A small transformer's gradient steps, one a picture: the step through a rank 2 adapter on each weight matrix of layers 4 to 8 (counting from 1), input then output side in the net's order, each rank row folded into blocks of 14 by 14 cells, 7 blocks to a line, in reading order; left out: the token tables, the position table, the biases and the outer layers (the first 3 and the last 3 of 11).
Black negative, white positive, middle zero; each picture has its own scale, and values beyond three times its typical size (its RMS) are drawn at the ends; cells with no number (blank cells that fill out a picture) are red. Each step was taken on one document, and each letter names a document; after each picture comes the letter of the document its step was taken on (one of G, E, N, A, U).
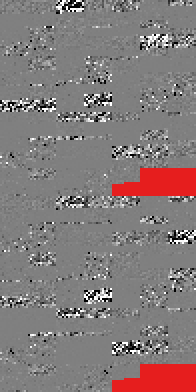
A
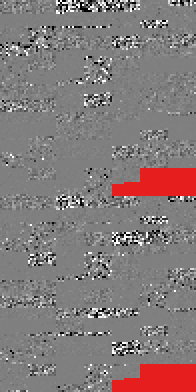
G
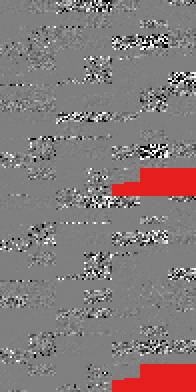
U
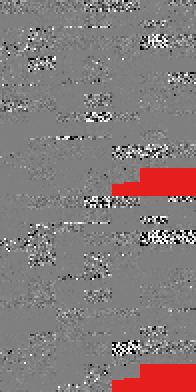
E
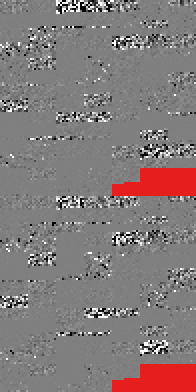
G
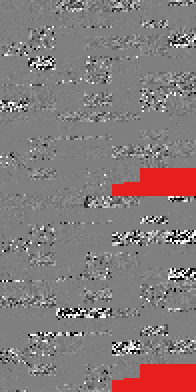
A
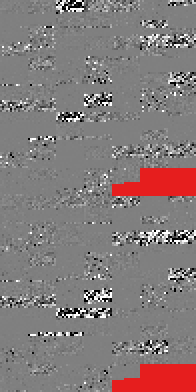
A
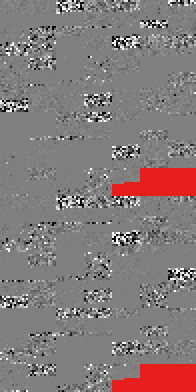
G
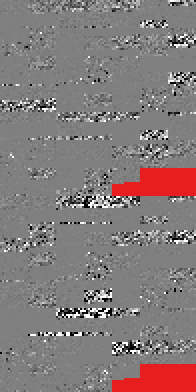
A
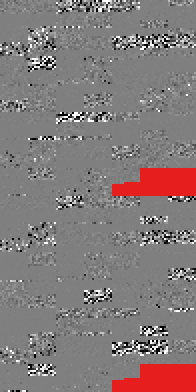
U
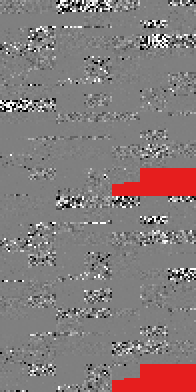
E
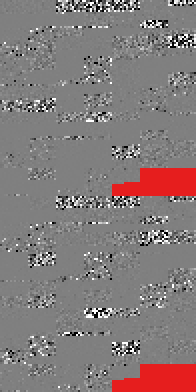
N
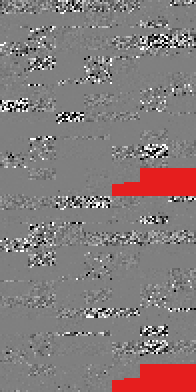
N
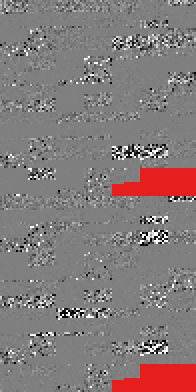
N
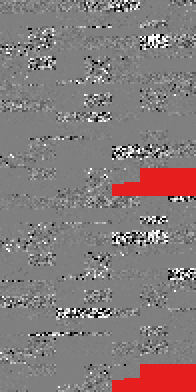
G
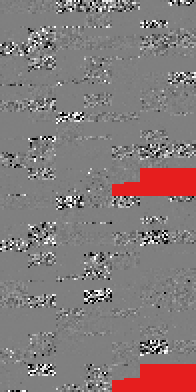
U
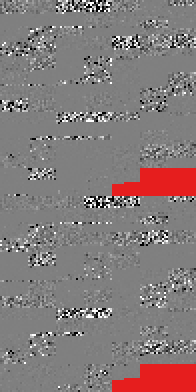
N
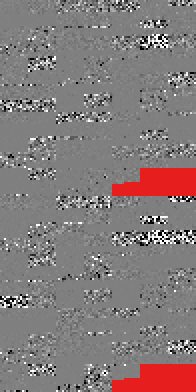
E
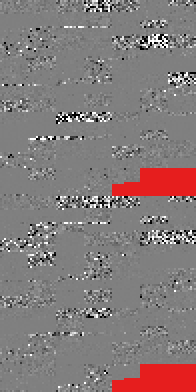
E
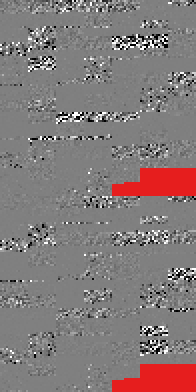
U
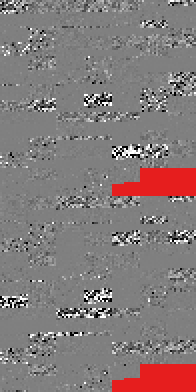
A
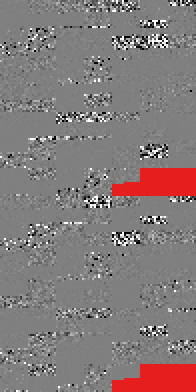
E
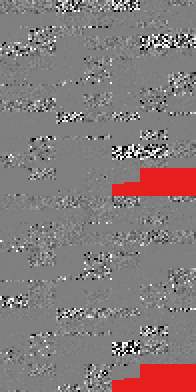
N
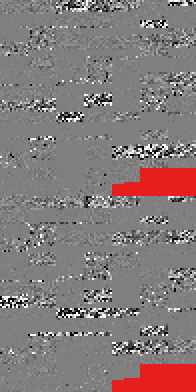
A
